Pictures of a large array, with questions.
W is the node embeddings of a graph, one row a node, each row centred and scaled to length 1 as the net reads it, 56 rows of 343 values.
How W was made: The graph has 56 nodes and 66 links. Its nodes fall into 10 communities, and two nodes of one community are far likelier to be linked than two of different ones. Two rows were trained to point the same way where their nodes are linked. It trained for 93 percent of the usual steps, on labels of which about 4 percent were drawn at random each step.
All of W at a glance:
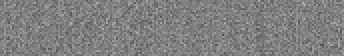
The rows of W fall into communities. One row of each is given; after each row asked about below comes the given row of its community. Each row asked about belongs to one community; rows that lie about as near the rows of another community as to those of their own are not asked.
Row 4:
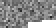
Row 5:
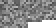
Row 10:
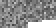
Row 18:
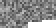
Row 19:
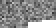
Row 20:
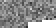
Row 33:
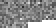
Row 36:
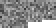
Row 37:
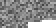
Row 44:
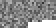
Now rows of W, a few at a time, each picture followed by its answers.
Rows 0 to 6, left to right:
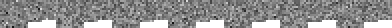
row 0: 4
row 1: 10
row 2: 37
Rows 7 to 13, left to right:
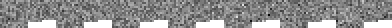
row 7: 33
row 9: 44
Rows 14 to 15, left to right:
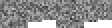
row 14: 36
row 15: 36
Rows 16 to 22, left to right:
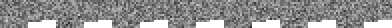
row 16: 4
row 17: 33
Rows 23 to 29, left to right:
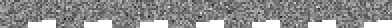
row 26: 10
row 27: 20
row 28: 5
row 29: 19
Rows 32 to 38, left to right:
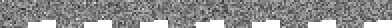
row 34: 20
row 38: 19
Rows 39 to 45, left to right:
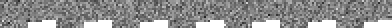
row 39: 5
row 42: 20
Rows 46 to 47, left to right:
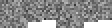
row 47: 44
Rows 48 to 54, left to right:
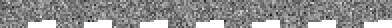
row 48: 19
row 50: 37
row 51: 44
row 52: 19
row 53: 4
